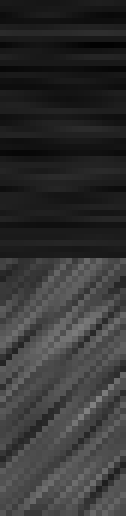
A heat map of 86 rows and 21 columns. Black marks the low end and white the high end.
The table splits into 2 rows of 1 panel. Panel 1,1: very low, streaked across, faint in contrast. Panel 2,1: low, slanting up to the right.
